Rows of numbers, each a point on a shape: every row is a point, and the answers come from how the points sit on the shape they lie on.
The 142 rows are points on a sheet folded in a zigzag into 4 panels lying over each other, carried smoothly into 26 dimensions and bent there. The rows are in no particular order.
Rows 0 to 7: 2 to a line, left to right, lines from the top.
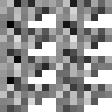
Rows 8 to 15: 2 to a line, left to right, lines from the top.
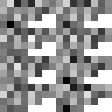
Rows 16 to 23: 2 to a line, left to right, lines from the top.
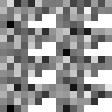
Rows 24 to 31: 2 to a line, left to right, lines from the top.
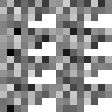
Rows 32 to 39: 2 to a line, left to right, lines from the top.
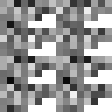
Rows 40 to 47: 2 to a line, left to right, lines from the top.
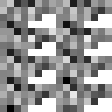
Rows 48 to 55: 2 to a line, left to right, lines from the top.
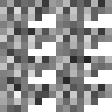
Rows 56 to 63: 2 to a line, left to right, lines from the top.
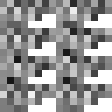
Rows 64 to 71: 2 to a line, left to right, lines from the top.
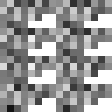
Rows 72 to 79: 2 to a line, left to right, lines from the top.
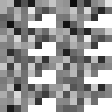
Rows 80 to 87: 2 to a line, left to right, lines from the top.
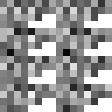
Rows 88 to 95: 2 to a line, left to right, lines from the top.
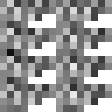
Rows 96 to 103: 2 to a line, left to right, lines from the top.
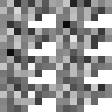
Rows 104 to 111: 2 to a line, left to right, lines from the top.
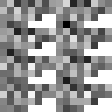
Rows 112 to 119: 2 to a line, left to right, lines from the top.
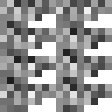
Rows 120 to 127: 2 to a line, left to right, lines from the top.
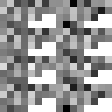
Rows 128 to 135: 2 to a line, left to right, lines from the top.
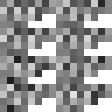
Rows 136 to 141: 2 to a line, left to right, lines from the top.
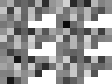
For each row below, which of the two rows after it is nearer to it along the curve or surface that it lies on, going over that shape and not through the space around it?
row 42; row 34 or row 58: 34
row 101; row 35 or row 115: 35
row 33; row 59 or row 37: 37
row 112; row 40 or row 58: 58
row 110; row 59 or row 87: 87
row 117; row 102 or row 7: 7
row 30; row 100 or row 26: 26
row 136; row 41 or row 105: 41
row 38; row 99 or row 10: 99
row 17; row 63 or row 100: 100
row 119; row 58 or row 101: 58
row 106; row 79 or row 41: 41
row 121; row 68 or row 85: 85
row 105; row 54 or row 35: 54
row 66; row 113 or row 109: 113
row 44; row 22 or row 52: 22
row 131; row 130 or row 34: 130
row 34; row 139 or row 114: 114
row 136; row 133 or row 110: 133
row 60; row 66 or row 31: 31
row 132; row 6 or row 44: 44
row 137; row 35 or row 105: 105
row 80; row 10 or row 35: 35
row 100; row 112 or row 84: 84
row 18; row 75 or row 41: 41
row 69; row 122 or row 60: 122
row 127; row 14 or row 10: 14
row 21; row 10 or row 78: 78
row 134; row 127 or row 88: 127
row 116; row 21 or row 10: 10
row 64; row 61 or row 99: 99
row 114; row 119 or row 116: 116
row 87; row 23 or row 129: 23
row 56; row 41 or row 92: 92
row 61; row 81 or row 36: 81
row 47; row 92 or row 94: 92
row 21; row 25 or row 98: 25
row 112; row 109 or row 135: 135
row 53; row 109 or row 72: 72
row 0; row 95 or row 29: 95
